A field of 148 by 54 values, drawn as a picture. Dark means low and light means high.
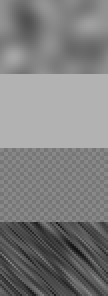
The table splits into 4 rows of 1 panel. Panel 1,1: middling, smooth. Panel 2,1: high, flat. Panel 3,1: middling, checkered, faint in contrast. Panel 4,1: low, slanting down to the right.
